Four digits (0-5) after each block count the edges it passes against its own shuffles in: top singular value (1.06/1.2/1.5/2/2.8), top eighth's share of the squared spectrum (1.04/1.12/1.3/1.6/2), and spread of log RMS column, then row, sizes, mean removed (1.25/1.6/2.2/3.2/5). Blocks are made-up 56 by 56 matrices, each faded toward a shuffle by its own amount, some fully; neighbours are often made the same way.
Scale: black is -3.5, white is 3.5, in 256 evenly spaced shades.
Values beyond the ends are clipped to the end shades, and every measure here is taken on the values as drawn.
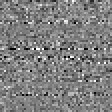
2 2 0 3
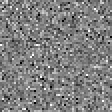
0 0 0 0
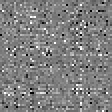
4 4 2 2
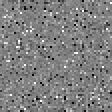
1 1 0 0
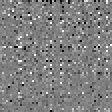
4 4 2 2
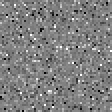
1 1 0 0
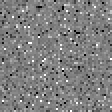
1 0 0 0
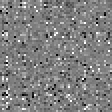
3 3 2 1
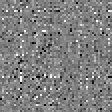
3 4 2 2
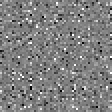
3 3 2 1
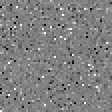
1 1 0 0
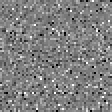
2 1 0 1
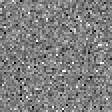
1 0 0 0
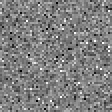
0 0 0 0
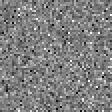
0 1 0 0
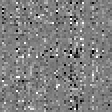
2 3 3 2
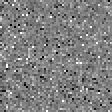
0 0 0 0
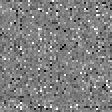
2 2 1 1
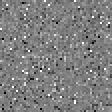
1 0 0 0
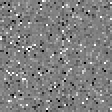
1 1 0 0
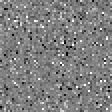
1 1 0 0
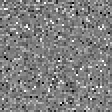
2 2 0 1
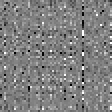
4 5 3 2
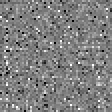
3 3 1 1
